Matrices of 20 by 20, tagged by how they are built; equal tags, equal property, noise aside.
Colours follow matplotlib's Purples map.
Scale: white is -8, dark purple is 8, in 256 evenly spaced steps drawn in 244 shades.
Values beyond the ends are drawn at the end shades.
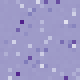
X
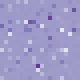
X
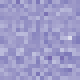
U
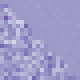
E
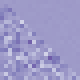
E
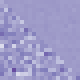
E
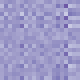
U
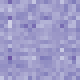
U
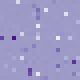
X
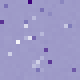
X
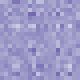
U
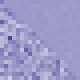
E
